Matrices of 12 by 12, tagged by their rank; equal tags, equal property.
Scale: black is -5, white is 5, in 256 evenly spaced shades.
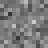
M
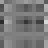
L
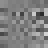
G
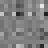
G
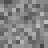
M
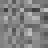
G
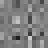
G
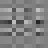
L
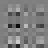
L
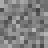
M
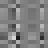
L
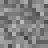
M
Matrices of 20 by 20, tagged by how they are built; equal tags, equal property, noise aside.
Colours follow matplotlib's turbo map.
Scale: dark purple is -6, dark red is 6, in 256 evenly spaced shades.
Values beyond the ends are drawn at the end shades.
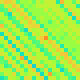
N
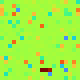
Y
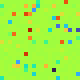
Y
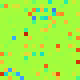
Y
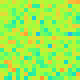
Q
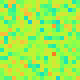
Q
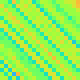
N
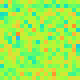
Q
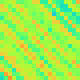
N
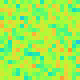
Q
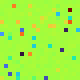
Y
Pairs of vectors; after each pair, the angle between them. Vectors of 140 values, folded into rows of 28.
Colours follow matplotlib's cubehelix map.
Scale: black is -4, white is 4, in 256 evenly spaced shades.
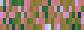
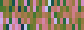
orthogonal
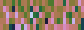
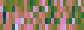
partly aligned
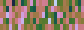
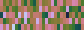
orthogonal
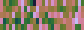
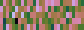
partly aligned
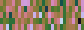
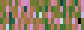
nearly parallel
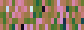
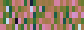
partly aligned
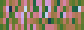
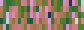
orthogonal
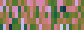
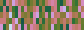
nearly opposite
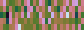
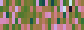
orthogonal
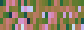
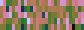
nearly opposite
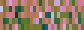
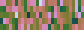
partly opposed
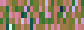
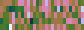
partly aligned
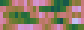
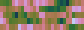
nearly parallel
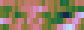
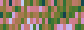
partly aligned
